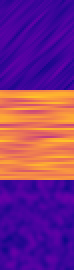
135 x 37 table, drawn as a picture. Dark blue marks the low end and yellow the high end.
It is made of 3 by 1 panels. Panel 1,1: very low, slanting up to the right, faint in contrast. Panel 2,1: high, streaked across. Panel 3,1: very low, blotchy, faint in contrast.
